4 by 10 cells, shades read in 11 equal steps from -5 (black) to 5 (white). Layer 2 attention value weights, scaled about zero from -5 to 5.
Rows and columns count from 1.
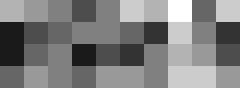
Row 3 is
-4 -1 0 -4 -2 -3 0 2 1 -2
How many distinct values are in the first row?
7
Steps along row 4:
up down down up same down up same down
